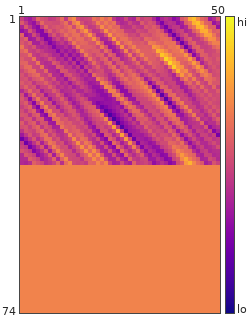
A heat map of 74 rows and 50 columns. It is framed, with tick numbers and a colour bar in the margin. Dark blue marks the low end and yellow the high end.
It is made of 2 by 1 panels. Panel 1,1: middling, slanting down to the right, strong in contrast. Panel 2,1: high, flat.
